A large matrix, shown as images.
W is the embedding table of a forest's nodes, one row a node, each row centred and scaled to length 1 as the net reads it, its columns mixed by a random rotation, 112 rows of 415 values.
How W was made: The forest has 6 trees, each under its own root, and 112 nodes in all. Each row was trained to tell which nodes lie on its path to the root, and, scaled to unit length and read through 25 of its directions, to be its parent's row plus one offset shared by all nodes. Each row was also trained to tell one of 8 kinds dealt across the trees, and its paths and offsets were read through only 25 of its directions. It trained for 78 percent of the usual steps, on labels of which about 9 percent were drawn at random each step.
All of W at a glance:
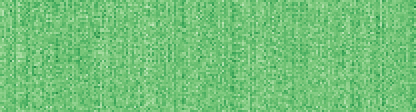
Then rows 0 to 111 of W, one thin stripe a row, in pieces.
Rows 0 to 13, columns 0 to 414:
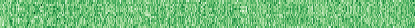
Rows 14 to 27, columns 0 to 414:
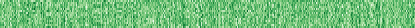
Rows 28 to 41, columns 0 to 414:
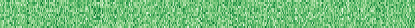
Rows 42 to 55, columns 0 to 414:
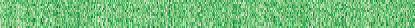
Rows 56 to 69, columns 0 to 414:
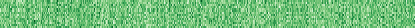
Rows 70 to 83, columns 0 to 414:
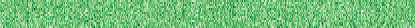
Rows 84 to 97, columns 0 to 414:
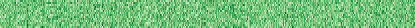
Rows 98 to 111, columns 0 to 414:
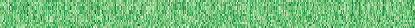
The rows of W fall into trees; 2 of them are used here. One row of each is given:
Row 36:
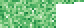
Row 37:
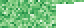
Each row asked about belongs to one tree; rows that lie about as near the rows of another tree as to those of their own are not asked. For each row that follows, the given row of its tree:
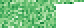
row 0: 37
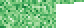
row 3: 37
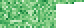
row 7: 36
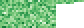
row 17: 37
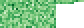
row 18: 37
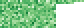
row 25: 37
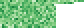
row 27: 37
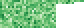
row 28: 36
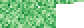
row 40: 37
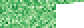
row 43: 37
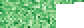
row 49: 36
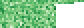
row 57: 36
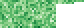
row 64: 36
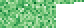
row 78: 37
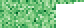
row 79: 36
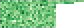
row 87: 37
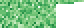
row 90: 37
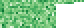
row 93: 36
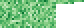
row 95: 36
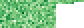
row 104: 37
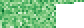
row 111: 36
